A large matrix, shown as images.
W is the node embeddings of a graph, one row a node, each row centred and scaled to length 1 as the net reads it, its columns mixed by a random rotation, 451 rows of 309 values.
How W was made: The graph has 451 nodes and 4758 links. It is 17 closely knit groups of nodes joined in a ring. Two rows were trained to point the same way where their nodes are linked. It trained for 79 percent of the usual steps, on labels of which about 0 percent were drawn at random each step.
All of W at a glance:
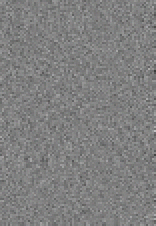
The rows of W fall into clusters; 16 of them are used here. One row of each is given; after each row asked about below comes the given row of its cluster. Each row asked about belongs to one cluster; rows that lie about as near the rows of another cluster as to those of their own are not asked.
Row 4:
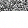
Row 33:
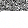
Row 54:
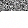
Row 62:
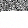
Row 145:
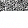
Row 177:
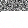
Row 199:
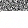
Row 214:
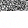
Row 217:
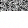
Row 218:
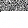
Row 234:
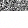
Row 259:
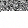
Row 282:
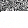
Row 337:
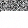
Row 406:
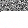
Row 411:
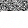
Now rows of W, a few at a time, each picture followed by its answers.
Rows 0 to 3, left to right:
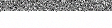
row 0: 337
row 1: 259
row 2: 177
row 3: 406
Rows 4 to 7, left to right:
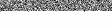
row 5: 259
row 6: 199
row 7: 218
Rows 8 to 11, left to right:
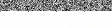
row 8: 62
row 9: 177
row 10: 214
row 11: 217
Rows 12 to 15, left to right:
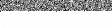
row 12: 214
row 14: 411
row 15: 234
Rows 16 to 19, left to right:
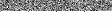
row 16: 33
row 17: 259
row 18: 282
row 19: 214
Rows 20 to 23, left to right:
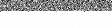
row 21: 177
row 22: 199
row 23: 177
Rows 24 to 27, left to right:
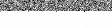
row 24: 411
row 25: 234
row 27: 282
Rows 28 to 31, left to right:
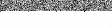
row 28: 282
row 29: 62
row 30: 337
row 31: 282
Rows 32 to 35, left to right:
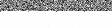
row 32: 411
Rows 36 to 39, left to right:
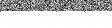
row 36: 406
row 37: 337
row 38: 62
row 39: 54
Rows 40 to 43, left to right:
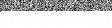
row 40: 54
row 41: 234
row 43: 62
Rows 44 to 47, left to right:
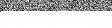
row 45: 406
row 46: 337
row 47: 259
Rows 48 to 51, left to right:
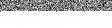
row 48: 214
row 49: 406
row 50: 62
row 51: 337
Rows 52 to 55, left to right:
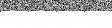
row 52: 62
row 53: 62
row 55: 282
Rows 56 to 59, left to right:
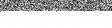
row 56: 177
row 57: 214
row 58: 337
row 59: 62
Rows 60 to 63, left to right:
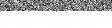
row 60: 411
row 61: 33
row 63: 199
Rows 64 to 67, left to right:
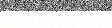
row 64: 177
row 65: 218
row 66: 177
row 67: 145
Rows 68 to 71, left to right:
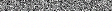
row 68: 54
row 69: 54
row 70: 259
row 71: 217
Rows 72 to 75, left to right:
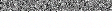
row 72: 217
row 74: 4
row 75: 145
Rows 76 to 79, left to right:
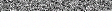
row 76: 62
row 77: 406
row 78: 217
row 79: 214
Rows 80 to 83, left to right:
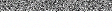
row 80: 259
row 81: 199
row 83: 259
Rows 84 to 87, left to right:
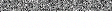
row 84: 62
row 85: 145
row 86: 234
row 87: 337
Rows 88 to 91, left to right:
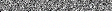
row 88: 218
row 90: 234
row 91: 33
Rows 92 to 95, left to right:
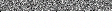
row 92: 282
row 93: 177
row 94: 218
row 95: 214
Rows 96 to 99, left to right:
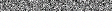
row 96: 259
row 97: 145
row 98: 54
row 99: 33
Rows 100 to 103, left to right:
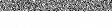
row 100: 199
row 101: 217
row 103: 199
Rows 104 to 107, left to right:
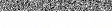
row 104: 199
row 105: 145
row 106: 259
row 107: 234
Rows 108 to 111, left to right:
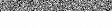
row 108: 337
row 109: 177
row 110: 62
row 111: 411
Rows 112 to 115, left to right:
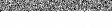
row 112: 218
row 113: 406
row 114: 199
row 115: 337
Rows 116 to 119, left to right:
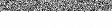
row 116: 33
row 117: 282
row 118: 406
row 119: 214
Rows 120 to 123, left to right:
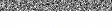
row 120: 234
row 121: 33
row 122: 177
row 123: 337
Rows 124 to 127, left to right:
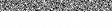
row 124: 259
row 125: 411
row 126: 217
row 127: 177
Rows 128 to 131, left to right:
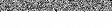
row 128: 411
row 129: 4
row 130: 218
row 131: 259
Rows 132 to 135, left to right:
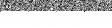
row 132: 33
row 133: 177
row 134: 259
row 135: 282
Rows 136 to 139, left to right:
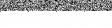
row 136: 4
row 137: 337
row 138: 214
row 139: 411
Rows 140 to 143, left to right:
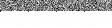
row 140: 218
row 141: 218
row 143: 282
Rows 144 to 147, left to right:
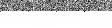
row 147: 282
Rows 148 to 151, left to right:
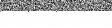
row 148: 406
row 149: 54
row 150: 177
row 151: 406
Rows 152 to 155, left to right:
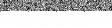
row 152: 62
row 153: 217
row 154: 62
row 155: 62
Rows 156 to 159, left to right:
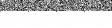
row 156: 145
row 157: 217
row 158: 62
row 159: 337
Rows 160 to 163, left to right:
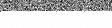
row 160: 62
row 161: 406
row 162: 259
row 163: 199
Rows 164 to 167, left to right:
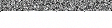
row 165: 33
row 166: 217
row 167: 4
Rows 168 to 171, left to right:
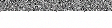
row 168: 177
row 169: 54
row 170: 62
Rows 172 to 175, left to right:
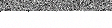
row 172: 54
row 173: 218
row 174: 199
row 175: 33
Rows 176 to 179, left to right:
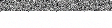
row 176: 54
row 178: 145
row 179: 33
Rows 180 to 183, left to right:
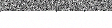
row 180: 406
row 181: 199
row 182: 282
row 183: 218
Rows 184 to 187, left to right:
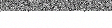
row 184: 259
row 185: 145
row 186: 199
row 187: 337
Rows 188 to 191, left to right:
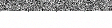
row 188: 33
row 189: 282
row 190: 282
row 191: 62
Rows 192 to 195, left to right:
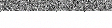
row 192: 259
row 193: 406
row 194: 337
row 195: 282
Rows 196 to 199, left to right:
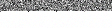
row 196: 4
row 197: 54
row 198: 218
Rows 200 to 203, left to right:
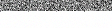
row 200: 406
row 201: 406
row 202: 406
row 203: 337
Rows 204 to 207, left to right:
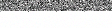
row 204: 259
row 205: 4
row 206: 54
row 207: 33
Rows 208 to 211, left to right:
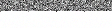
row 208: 54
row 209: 33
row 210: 218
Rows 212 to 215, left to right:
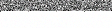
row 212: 214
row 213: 406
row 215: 4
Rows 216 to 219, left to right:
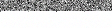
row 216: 337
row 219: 62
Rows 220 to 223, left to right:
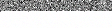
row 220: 337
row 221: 406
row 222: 177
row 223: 217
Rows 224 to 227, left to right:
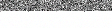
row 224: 259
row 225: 282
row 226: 33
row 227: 62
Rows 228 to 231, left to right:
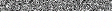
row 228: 33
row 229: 177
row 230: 199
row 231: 214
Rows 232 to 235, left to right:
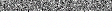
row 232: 145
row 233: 282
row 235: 337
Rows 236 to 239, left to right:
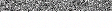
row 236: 33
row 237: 218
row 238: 199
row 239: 145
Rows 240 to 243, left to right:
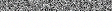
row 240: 259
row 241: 145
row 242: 218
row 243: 217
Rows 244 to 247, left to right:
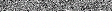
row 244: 177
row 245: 218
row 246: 62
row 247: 4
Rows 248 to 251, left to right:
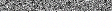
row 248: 33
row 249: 62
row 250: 4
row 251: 145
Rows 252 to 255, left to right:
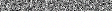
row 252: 33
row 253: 234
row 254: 406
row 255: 33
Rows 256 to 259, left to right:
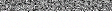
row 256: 33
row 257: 54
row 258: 259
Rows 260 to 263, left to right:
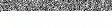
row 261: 145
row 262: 199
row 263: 234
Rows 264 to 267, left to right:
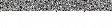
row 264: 217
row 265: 199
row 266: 214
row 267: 54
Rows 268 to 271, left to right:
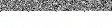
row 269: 177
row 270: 214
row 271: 337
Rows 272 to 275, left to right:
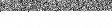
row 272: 145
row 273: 282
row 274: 145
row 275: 199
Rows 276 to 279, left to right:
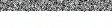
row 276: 217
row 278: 217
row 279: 54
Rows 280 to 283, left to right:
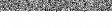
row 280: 259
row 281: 145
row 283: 145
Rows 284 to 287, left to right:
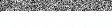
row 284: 282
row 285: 62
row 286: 54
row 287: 234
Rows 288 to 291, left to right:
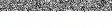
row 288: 4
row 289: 282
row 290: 62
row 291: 337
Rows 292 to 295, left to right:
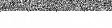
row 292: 4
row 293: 406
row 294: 218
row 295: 234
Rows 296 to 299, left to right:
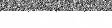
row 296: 234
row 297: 4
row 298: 234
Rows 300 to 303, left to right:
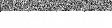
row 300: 282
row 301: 406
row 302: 214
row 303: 54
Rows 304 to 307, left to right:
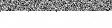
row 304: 214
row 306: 218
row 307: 411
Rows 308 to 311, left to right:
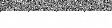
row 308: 282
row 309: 54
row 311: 54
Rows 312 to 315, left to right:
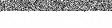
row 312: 145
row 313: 217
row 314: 217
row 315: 218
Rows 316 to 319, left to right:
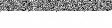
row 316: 411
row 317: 145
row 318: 406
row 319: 411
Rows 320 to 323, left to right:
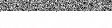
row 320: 411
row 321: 406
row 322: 406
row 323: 217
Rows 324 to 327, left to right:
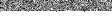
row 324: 217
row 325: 177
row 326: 62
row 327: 282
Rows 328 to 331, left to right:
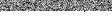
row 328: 411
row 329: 217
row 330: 234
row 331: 218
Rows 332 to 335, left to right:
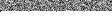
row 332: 218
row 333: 406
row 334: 62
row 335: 217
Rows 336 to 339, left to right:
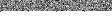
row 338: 54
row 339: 406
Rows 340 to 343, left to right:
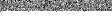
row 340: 177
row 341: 337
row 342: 4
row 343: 145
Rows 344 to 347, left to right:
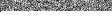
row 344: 282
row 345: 214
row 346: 234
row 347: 145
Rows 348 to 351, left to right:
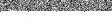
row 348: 62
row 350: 177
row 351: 145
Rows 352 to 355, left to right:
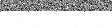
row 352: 406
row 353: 214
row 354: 411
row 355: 54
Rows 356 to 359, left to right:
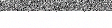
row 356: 145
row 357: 62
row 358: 4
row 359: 177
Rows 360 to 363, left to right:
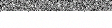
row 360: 214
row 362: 234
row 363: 214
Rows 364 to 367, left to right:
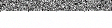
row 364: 214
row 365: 282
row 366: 33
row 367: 337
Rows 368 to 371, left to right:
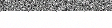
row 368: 177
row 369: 177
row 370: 214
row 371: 33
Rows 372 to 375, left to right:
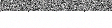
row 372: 406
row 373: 54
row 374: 33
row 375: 218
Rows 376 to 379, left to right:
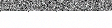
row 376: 406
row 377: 337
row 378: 217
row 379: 234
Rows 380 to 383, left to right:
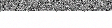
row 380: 259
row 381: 4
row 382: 54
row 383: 411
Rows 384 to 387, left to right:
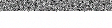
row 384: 199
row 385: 217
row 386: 411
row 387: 33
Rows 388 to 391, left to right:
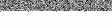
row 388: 259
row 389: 337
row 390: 411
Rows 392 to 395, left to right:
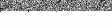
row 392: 282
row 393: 218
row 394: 177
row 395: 337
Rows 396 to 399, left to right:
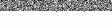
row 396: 234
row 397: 33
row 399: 54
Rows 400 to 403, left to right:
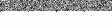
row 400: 145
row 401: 177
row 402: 218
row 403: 337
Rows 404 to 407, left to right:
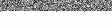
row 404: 177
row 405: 33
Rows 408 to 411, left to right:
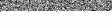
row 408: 214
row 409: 406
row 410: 259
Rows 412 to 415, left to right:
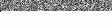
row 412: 282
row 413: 62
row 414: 33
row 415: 234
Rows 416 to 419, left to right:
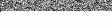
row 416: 282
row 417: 217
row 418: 406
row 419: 4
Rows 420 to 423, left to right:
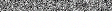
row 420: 177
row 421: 259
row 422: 234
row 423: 145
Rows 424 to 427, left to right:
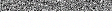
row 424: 406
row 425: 214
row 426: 145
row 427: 259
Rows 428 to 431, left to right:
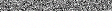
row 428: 411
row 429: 33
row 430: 4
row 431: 199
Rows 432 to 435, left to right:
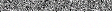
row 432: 62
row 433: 337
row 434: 282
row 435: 62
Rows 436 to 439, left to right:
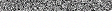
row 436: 199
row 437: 259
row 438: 33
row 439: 411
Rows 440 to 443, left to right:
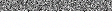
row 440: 199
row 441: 218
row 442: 177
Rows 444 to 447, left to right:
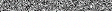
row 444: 62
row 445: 214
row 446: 337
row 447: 33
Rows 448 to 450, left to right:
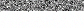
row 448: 33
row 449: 337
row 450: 214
